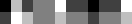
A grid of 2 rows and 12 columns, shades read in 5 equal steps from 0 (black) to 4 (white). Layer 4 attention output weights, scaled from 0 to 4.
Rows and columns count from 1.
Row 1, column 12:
4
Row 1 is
0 3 1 2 2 4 1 1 0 1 1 4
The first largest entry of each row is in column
6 2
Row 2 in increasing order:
1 1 2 2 2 2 2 2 3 3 3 4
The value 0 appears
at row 1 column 1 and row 1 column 9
